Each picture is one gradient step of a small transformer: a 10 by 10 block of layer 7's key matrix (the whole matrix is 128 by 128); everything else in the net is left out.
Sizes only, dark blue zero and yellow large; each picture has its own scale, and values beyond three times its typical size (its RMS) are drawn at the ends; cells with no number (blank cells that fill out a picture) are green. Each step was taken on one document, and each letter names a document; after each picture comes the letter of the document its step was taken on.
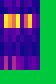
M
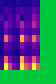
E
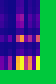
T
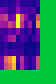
M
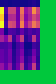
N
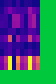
M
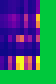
T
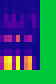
M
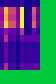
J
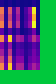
N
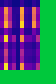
J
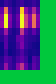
E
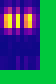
M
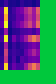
J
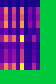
J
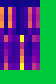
N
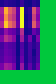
J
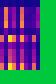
J
